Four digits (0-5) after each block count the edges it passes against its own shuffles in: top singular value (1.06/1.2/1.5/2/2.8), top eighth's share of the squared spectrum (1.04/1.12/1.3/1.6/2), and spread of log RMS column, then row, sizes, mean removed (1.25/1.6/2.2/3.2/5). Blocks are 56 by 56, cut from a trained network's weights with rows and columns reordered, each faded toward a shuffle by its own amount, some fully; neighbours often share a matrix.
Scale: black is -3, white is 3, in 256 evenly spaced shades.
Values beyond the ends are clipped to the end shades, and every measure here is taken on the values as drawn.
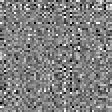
4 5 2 3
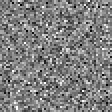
2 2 0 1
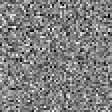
3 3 1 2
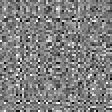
4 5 3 3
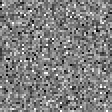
0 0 0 0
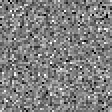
1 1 0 0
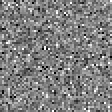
1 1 0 0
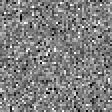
0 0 0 0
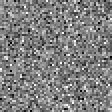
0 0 0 0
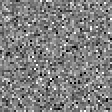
0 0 0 0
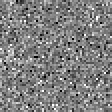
1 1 0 0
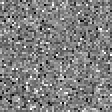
0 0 0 0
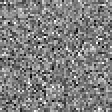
3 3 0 1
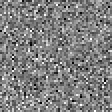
1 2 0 0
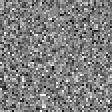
2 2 0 0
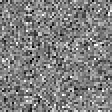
3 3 1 1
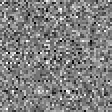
3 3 1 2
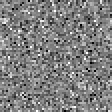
1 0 0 0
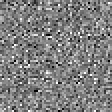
3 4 2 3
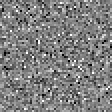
0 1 0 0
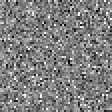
0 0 0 0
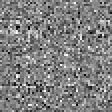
3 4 2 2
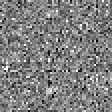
3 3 1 1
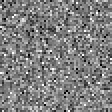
1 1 0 0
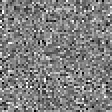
3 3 1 2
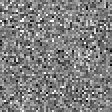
3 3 1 1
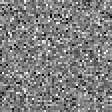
2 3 1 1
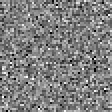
1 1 0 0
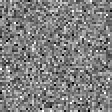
1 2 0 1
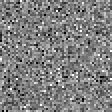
2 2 0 0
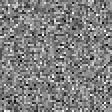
2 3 1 1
